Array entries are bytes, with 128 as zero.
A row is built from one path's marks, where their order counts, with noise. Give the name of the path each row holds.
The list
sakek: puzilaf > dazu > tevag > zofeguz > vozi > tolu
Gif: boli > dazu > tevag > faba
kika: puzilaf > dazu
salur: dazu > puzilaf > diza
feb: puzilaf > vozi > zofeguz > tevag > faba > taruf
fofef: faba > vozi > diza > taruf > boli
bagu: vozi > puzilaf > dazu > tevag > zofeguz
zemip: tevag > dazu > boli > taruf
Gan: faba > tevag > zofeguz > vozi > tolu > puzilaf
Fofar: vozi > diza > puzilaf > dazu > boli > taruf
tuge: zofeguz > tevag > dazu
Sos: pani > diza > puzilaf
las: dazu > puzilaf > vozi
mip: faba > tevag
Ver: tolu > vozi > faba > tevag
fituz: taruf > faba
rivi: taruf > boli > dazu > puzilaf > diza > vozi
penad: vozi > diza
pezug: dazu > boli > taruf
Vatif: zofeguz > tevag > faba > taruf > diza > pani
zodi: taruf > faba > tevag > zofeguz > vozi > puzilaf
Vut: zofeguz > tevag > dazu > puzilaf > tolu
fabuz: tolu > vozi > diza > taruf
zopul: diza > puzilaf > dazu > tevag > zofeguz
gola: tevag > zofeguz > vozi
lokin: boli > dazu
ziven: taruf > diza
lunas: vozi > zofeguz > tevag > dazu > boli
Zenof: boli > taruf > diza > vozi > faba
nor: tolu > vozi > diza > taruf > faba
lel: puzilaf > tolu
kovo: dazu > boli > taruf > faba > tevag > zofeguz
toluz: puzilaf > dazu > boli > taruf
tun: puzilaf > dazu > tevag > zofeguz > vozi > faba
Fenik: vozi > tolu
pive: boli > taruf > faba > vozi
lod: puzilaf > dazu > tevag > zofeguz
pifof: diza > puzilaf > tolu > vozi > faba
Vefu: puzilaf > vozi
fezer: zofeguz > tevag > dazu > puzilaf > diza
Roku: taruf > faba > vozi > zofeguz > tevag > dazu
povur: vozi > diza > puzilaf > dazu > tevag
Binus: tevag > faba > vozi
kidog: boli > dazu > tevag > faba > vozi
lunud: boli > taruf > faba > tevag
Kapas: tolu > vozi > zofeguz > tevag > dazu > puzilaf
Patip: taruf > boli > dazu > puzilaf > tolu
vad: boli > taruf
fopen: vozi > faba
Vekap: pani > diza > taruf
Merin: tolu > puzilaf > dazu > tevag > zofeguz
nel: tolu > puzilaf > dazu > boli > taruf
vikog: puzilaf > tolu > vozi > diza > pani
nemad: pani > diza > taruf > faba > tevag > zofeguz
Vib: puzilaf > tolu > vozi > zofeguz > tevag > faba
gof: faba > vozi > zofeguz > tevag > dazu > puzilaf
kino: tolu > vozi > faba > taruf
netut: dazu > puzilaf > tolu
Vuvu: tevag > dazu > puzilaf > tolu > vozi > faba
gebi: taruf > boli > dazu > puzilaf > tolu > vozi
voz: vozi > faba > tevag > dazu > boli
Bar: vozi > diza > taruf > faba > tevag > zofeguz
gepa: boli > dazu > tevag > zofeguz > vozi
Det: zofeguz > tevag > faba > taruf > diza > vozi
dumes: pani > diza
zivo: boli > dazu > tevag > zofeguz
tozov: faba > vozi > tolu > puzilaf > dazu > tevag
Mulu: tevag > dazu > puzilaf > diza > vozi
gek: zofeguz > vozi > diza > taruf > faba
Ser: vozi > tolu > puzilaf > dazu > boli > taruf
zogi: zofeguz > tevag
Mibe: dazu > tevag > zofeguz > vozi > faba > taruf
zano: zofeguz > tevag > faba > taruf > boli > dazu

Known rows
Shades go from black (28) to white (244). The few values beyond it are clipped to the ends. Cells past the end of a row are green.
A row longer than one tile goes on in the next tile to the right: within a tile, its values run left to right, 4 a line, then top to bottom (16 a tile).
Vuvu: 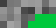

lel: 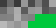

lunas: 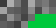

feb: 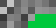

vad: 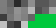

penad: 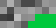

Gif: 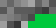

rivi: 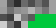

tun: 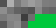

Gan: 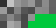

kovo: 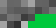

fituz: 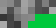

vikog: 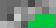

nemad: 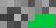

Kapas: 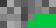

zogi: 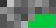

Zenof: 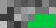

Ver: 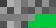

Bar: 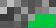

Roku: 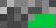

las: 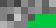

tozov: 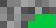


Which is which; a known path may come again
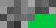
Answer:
lunud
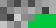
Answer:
Sos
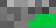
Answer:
mip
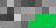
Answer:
penad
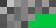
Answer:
Binus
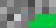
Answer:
povur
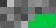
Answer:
zogi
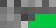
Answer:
lod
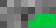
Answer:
tun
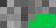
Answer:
Kapas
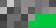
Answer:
zodi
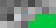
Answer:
vikog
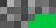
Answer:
lunas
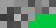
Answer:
nemad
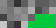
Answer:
vad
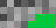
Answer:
Vefu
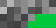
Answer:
Roku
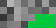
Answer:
fopen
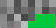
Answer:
zopul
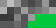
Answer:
Bar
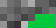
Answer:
kovo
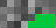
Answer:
gepa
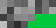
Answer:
pive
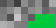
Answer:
las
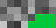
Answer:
lokin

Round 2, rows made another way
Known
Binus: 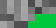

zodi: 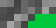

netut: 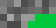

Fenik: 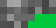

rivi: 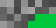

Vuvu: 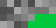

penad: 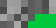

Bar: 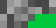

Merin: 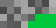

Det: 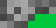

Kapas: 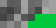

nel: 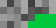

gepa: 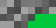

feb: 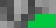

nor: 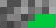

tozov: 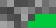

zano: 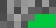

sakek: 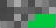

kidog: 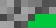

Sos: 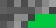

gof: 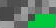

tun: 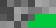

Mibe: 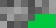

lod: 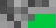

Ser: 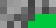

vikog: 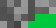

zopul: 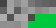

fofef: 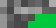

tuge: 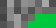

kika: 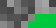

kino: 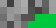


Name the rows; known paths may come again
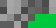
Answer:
penad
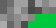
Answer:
zemip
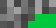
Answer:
fopen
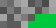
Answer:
Merin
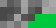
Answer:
Kapas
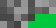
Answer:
vikog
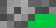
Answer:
Det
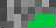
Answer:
tuge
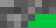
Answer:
Patip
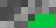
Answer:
gof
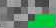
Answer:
zivo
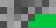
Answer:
ziven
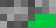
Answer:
Mibe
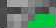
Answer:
Vut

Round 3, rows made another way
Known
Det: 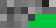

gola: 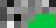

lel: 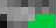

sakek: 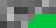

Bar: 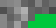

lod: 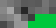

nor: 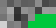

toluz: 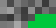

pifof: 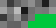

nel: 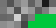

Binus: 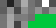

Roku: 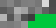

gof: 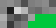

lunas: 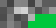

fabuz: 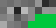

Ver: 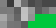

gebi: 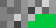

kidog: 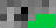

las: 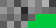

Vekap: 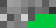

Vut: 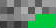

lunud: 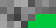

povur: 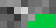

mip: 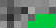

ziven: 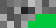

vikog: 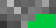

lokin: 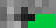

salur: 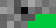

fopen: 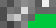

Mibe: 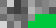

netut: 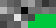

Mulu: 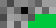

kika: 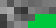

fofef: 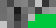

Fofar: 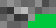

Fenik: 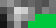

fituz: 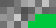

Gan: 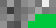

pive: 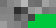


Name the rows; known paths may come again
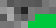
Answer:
tun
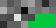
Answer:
netut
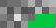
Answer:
rivi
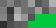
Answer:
fezer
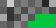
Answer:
Vatif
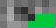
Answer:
gepa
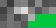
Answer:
lunas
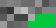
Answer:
Fofar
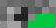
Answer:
Gif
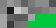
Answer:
gof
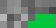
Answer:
nemad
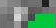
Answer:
zopul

